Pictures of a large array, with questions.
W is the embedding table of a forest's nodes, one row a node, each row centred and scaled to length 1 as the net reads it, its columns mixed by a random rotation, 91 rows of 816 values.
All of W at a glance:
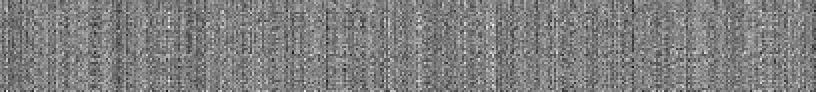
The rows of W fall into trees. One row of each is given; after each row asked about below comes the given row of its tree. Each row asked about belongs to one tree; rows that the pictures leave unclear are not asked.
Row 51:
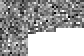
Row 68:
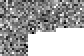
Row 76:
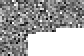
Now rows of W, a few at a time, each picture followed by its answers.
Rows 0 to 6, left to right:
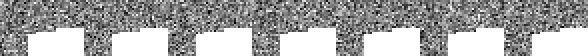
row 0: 51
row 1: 76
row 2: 76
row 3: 51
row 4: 76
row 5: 51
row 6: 76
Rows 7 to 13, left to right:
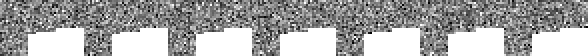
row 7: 51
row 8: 76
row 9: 51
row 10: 76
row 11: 76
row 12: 68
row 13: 68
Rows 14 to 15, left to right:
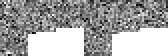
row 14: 76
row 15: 51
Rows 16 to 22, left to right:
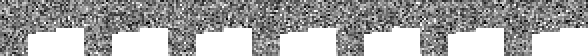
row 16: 76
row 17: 68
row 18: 68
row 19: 51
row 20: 68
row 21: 68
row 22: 51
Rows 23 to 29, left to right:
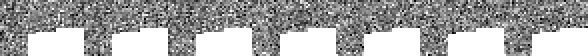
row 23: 51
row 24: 51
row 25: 51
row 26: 68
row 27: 68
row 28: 76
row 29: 68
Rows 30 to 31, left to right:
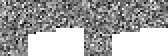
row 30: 76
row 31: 51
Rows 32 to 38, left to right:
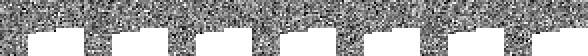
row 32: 51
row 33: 51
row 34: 76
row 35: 51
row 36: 76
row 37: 51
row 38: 76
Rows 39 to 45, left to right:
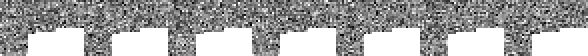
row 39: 68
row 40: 76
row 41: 51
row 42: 68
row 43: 76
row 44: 51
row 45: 76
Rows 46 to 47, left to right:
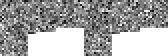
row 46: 68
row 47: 51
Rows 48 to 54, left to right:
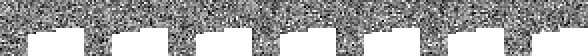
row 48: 76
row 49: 76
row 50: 76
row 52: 51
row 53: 51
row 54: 68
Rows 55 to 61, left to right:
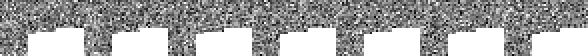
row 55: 68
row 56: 68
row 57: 51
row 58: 76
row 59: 76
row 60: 76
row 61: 76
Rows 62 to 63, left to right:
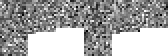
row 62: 51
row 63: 51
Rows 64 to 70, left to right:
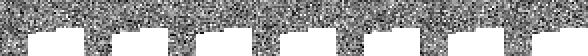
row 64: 51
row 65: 68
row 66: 76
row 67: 76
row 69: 51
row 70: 51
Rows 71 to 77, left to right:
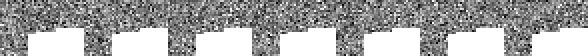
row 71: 68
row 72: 76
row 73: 51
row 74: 51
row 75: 51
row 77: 68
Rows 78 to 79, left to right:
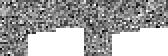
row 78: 76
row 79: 51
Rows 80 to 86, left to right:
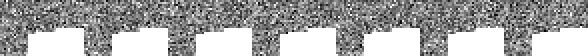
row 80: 68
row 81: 68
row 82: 76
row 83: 76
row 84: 68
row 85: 51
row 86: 51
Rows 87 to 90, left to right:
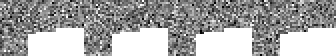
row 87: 51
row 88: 68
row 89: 76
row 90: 76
